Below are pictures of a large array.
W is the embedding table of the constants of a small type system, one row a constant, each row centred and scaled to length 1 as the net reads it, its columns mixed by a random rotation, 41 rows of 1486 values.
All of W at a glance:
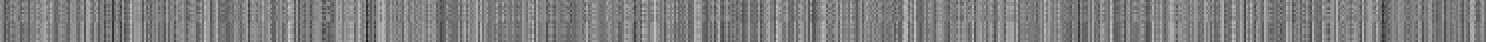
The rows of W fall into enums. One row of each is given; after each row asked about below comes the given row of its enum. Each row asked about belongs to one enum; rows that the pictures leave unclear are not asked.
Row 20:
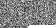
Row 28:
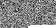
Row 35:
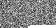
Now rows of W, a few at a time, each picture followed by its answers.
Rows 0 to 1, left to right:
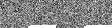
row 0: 28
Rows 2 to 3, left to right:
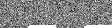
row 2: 20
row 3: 28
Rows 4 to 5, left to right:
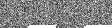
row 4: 20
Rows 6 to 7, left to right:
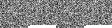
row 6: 35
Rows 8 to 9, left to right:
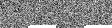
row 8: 28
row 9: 35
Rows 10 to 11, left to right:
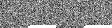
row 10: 35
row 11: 20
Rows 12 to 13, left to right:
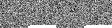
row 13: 28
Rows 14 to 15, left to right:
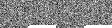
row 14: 20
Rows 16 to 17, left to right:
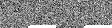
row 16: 28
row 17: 20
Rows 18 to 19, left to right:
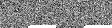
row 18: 28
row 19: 20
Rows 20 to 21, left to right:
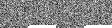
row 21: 35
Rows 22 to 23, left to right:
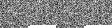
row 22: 35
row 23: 35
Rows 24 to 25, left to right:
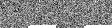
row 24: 28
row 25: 35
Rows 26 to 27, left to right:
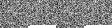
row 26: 35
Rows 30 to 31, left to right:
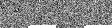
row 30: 28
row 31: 35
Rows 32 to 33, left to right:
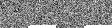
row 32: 28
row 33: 35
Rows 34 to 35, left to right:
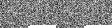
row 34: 35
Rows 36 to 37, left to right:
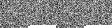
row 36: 35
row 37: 35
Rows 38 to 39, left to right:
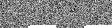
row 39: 28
